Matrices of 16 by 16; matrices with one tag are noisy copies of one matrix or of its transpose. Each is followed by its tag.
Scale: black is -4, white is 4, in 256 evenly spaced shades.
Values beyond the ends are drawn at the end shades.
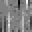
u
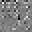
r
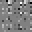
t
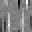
u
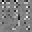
r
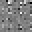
t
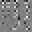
r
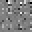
t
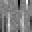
u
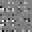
t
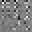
r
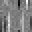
u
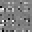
t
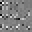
r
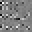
r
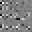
r
